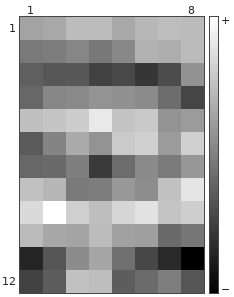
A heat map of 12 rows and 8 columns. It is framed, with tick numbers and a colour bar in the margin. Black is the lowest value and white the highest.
Slope: none. Stripes: horizontal, repeating 3 times. Ninth with the lowest average: bottom right. Grain: streaks across. Calmest part: top left.
